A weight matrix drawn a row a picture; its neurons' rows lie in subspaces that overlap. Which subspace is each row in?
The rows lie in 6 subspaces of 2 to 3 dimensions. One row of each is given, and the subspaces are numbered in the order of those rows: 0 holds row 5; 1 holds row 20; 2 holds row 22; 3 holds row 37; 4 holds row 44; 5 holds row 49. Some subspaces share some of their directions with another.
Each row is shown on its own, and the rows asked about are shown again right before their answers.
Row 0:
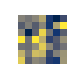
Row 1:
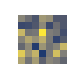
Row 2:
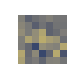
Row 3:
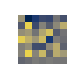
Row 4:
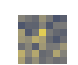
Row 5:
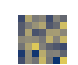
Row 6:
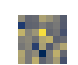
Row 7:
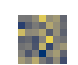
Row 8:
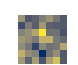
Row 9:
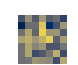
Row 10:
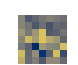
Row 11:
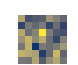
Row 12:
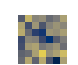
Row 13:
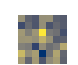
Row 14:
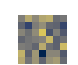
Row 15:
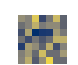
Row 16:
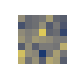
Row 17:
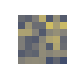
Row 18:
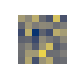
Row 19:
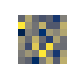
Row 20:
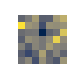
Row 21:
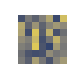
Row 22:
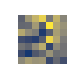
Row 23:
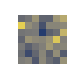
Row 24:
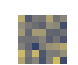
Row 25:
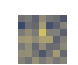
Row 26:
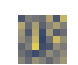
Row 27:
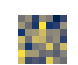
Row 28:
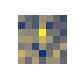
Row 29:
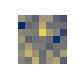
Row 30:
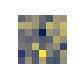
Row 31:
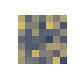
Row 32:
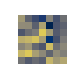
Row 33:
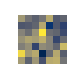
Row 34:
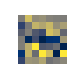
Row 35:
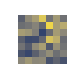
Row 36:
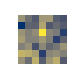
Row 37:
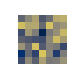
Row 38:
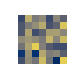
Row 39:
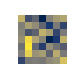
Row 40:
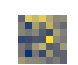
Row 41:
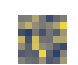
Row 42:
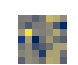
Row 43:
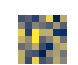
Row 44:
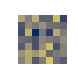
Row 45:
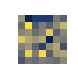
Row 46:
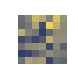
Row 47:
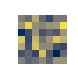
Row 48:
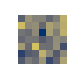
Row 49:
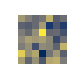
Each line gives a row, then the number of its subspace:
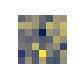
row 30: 5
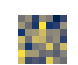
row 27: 2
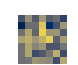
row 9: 0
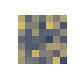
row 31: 0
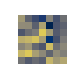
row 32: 2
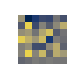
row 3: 5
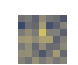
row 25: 0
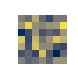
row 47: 3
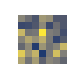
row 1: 3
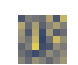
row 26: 4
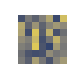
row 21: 4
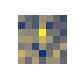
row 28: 0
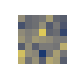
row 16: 4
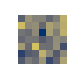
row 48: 4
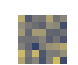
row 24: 0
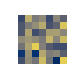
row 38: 0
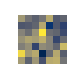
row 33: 5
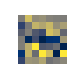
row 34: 1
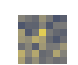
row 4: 3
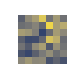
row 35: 5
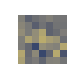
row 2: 1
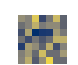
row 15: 4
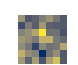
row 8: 3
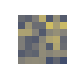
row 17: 5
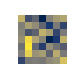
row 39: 2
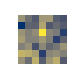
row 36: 1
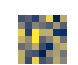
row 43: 4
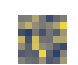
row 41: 3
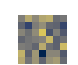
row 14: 5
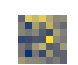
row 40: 5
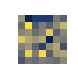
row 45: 5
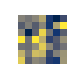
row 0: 3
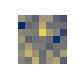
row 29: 1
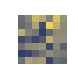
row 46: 2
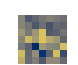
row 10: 1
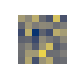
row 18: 4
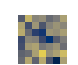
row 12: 3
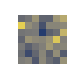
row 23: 1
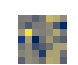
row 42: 3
